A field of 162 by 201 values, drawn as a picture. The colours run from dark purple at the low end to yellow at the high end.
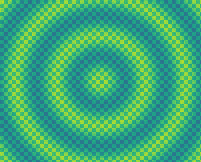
Average level on the scale: 60%. Rings: centred on the centre. Odd rows or columns: none. Seam: none.
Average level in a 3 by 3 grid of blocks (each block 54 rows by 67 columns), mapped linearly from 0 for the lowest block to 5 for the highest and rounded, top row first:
343 | 505 | 343
